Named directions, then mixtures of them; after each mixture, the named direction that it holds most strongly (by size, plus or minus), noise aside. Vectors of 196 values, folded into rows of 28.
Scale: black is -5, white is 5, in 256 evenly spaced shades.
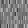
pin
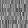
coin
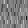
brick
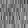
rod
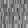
rod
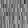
rod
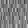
rod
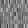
pin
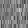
coin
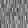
pin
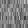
rod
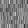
pin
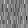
brick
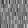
pin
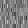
brick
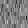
brick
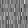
coin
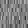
rod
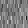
brick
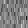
brick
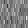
brick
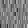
pin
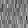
brick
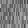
rod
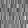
rod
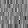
rod
